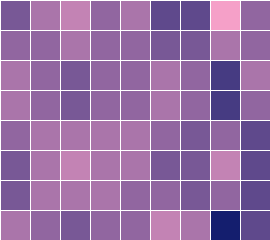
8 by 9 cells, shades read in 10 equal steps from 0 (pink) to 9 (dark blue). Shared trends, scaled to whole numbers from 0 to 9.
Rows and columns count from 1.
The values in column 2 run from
3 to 4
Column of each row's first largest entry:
6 6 8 8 9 9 9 8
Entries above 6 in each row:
0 0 1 1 0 0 0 1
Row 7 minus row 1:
0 0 1 -1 1 -2 -1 4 2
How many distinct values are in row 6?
4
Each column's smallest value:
3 3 2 3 3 2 3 0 3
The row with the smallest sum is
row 1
